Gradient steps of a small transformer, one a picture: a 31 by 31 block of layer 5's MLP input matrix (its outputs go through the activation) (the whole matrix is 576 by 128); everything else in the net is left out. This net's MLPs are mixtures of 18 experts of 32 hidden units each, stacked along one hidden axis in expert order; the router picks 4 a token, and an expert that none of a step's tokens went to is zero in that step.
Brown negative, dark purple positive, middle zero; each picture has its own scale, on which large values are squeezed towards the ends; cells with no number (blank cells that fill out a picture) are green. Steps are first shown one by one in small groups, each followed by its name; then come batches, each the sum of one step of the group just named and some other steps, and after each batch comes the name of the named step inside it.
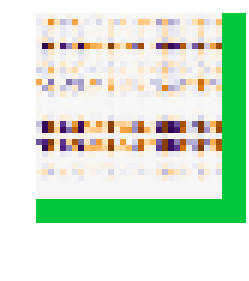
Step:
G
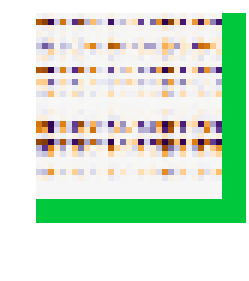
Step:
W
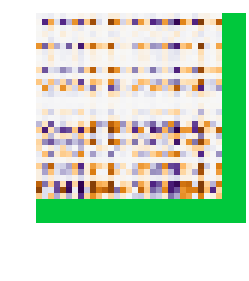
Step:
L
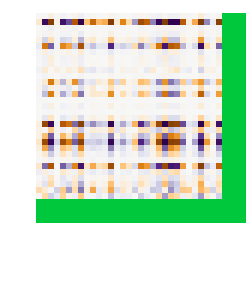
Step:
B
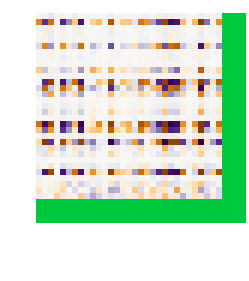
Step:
W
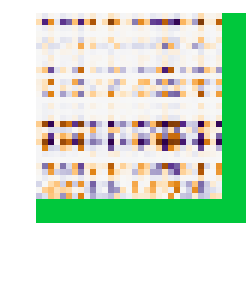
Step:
B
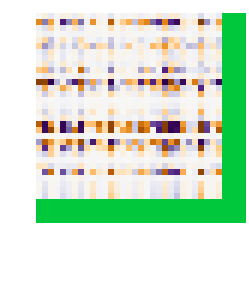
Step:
G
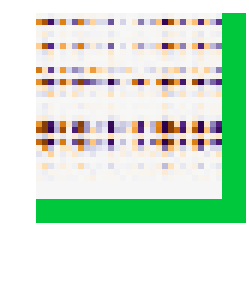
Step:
W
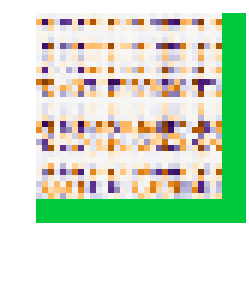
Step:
G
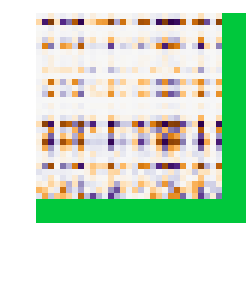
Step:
B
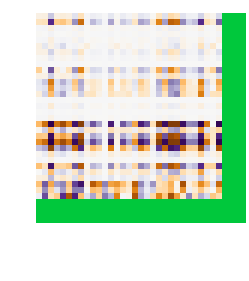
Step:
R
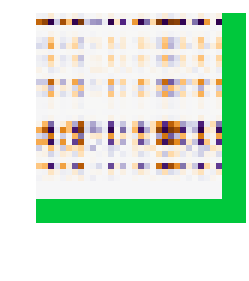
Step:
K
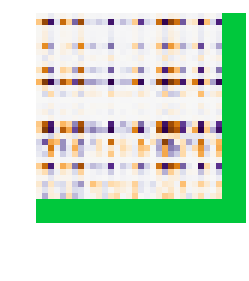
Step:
R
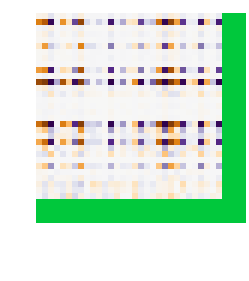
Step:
R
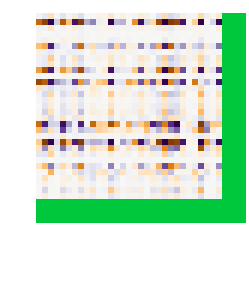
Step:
K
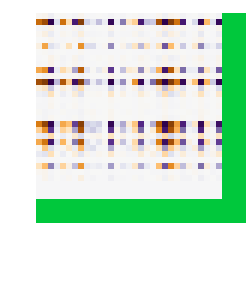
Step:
K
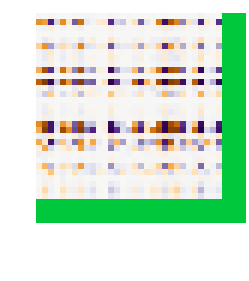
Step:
K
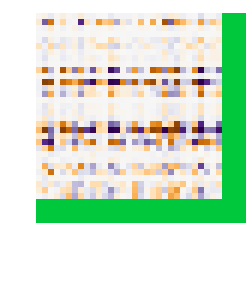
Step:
R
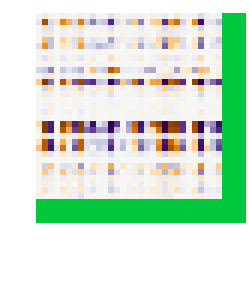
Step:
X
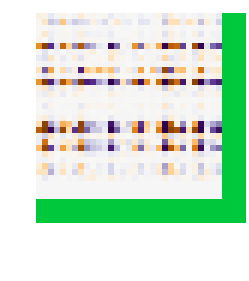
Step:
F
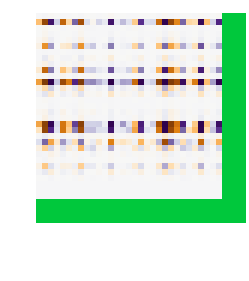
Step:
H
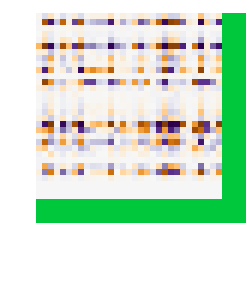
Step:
F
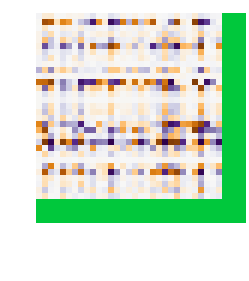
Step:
X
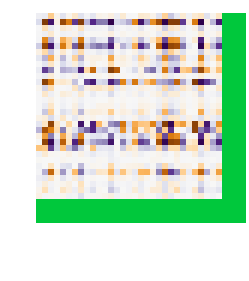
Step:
X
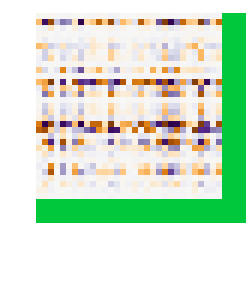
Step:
F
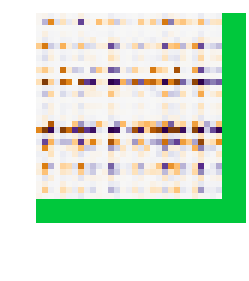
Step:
F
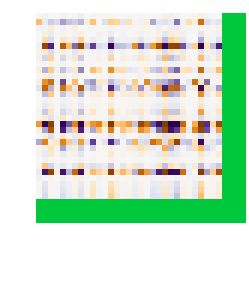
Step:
H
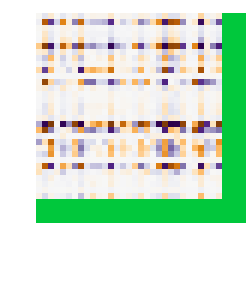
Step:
F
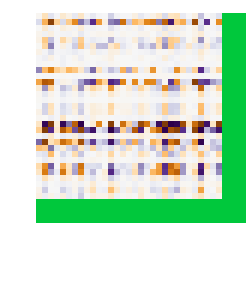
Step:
X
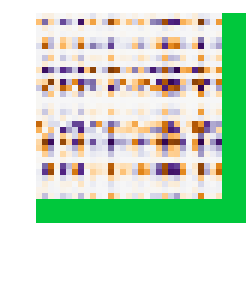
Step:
X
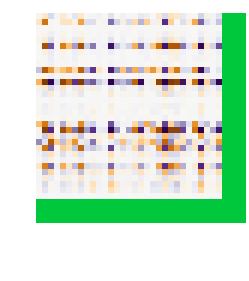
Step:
H
